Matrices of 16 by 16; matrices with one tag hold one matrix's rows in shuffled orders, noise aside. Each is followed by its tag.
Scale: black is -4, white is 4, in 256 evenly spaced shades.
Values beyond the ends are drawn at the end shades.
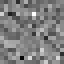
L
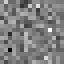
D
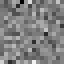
L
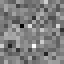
L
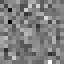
D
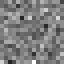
L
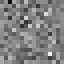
D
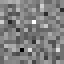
L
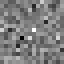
L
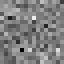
L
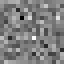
L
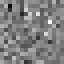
D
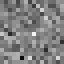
L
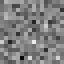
L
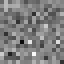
L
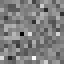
L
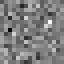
D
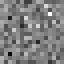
D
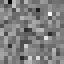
D
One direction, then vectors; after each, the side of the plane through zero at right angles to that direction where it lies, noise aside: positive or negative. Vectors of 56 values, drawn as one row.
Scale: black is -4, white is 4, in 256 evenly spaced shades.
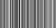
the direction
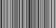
positive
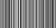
negative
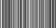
negative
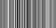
positive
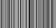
negative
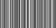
positive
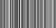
positive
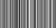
positive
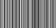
positive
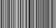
negative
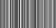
positive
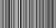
negative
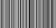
negative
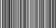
negative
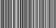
negative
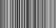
positive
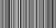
negative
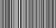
negative
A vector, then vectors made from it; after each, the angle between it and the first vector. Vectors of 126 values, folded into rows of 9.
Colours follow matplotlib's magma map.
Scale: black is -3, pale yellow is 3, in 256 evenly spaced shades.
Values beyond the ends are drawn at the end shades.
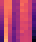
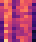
nearly parallel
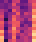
nearly opposite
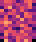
partly aligned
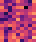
partly opposed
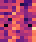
partly opposed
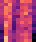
nearly parallel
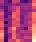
nearly opposite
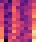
nearly opposite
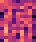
partly aligned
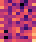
partly opposed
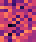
orthogonal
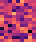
orthogonal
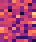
orthogonal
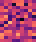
orthogonal
